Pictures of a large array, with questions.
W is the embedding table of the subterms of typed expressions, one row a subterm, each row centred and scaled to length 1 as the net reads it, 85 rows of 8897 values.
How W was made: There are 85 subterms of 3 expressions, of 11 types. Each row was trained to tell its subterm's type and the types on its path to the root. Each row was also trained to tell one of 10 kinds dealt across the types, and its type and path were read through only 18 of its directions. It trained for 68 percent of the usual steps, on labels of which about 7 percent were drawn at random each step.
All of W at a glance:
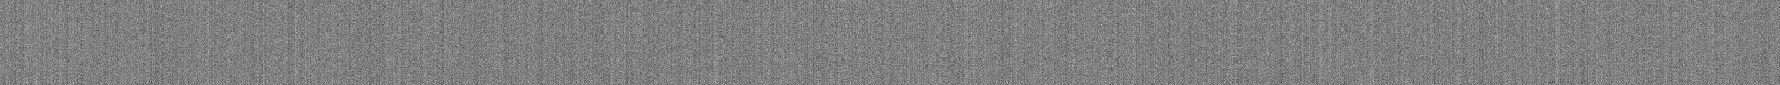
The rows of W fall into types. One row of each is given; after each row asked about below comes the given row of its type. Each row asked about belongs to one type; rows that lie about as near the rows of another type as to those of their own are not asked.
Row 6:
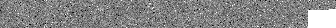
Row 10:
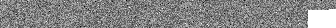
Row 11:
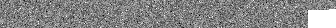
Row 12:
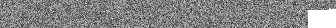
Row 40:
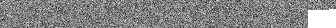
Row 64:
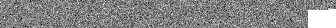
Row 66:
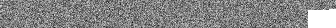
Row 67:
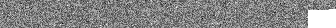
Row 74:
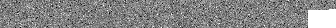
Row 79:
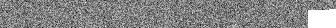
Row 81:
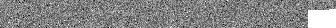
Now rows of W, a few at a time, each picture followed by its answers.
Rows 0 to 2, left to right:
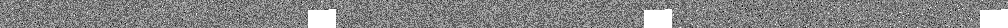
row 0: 10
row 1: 67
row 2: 40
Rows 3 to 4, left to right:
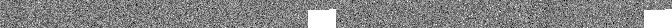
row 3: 40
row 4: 10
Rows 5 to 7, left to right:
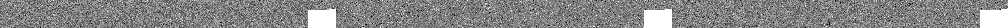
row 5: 64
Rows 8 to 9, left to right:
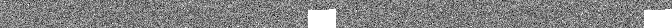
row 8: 12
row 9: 79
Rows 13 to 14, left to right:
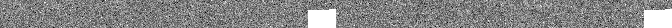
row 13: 12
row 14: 81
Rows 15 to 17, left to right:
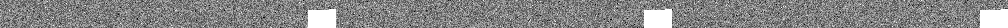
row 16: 74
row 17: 67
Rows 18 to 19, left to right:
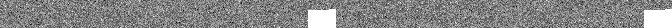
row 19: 81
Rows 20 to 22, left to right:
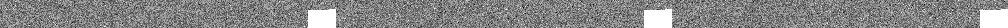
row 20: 79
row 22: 66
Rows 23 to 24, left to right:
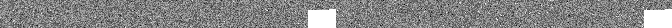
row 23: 40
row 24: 10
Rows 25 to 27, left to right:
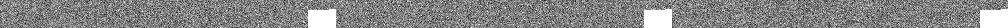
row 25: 12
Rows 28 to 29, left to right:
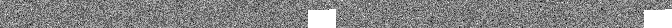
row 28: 81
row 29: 10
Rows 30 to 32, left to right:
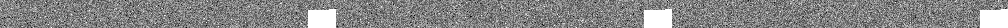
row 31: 81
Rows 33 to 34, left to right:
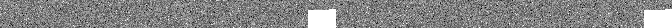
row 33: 67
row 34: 79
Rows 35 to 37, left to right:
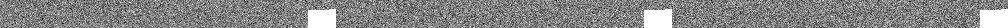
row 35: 81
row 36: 66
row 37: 64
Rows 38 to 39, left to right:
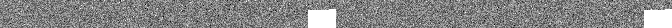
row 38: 66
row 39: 67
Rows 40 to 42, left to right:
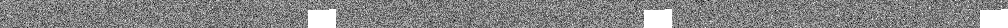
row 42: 74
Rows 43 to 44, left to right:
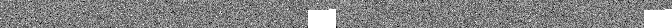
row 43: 64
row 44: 10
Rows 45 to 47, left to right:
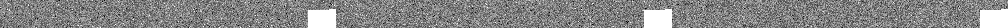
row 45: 40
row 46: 6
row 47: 79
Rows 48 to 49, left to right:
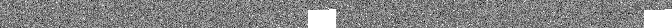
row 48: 40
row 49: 67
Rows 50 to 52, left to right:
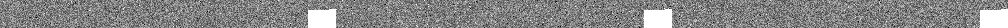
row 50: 12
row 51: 67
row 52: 79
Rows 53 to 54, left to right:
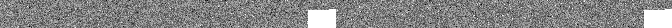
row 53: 10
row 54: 66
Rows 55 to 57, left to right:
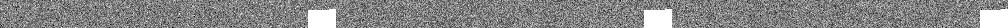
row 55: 12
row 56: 10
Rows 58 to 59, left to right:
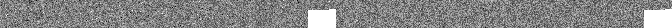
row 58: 74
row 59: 81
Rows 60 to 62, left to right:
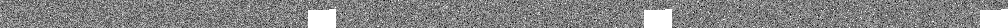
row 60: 81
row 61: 66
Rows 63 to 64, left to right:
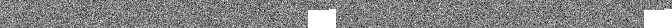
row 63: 12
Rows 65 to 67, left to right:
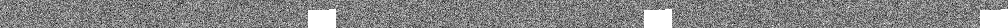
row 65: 81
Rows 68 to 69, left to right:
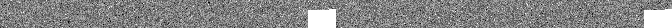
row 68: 40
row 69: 12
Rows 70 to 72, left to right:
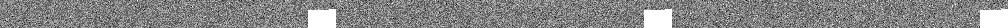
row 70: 10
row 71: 64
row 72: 40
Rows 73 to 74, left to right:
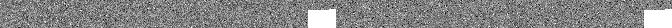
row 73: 66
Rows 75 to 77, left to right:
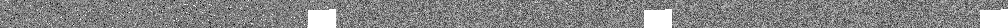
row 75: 79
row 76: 74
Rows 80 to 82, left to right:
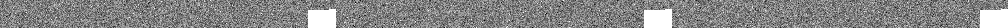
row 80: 12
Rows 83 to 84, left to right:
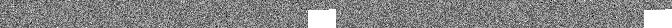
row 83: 64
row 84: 40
